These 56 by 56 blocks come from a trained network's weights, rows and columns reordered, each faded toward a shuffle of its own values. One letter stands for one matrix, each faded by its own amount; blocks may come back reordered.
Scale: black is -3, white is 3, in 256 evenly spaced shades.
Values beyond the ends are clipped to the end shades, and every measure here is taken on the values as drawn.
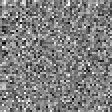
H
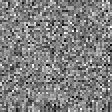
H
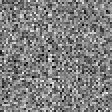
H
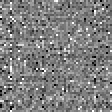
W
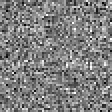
H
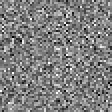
H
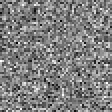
H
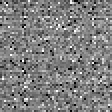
W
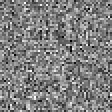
H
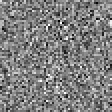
H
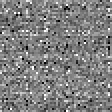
W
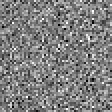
H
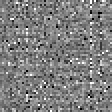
W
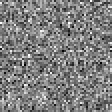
H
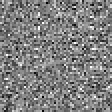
H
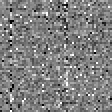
W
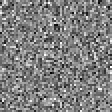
H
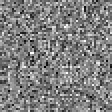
H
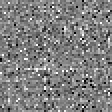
W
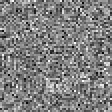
H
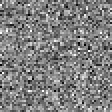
H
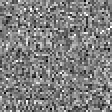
H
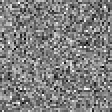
H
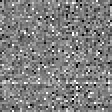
W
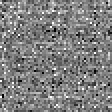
W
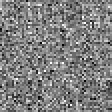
H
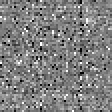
W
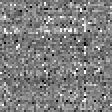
W
